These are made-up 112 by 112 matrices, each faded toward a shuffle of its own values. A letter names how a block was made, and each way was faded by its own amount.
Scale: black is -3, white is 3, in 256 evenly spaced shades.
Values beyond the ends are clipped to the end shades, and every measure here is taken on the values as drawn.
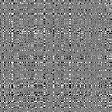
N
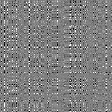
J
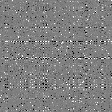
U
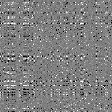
U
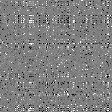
U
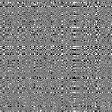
N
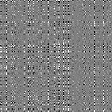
J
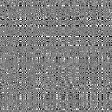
N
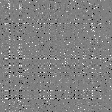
U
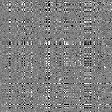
N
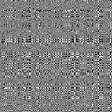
N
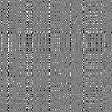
J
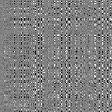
J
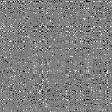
U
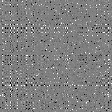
U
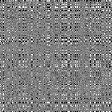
N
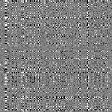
N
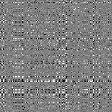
N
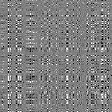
J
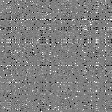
U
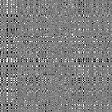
N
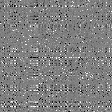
U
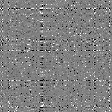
U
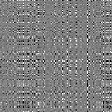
J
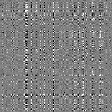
J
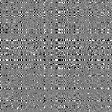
N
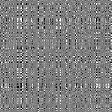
J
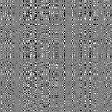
J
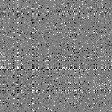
U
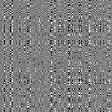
J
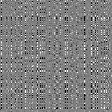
J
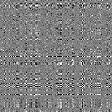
N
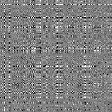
N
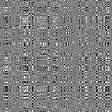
J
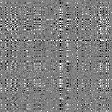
N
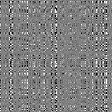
J
